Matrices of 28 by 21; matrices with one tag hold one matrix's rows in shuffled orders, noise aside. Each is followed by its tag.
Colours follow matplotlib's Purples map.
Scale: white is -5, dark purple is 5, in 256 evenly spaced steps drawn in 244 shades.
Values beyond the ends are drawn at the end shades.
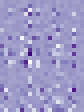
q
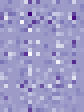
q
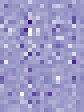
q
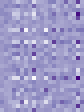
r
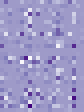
q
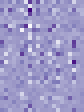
q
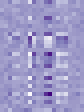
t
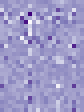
q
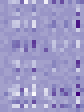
r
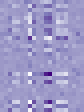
t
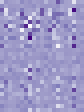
q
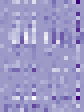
r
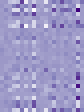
r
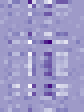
t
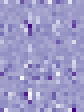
q
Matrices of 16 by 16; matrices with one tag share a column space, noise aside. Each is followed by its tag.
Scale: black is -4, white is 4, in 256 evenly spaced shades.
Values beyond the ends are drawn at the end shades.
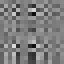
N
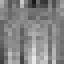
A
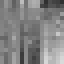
A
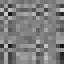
N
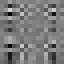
N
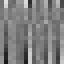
A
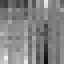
A
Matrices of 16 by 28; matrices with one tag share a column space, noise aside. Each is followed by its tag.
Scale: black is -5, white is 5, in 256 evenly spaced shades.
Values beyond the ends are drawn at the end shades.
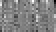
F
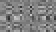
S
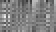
F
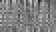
F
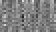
F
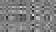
S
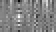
F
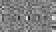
S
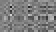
S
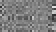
S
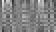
F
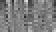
F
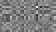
S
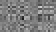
S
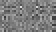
S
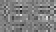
S
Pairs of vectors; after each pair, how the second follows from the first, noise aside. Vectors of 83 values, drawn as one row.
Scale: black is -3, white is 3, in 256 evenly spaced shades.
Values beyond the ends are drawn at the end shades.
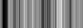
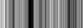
wrapped around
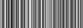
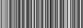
wrapped around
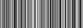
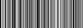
wrapped around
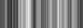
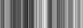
wrapped around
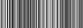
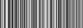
sign-scrambled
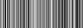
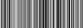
wrapped around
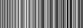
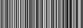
sign-scrambled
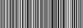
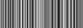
sign-scrambled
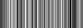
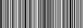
sign-scrambled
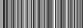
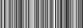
sign-scrambled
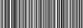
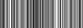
sign-scrambled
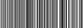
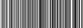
wrapped around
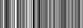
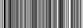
wrapped around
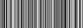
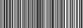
sign-scrambled
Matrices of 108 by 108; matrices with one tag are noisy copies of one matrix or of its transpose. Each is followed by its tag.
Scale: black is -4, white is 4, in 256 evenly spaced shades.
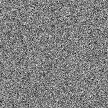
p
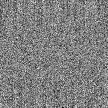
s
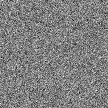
p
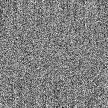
s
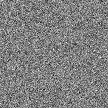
p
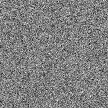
p
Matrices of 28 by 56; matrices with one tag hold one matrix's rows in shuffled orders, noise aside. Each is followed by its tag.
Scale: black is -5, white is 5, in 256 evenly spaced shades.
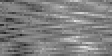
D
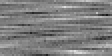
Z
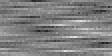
Z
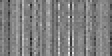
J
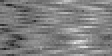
D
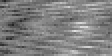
D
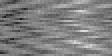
D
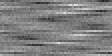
Z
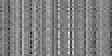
J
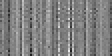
J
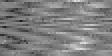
D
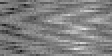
D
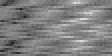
D
